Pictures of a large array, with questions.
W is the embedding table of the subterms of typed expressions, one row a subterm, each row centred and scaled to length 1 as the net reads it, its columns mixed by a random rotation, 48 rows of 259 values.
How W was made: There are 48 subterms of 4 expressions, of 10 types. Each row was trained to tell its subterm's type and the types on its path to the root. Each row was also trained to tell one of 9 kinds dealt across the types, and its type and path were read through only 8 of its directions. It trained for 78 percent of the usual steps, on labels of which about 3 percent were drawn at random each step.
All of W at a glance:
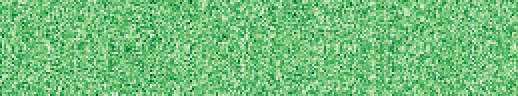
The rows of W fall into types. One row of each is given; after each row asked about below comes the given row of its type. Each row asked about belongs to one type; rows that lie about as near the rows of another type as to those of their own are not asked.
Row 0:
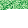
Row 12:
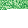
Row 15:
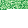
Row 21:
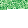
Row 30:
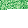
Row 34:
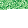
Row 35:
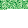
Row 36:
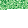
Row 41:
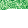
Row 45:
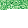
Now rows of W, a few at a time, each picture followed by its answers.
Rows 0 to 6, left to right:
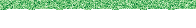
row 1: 30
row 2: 34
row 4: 12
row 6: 36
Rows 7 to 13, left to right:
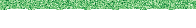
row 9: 41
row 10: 35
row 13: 41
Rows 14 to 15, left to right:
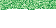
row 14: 0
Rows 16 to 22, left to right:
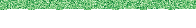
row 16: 45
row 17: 15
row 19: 34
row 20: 45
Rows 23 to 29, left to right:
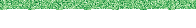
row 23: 35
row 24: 35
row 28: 36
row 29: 35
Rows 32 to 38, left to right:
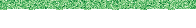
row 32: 34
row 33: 41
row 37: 34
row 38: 30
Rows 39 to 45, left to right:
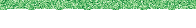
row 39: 36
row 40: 0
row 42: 15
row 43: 45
